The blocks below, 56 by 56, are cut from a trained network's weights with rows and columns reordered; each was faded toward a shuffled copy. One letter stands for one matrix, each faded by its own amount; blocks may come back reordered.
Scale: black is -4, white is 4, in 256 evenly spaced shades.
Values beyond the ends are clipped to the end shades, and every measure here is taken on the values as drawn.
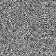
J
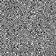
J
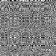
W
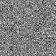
J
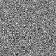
J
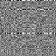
W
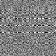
W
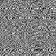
W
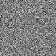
J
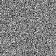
J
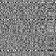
W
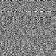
W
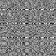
W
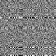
W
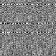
W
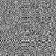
W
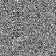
J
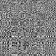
W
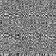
W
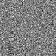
J
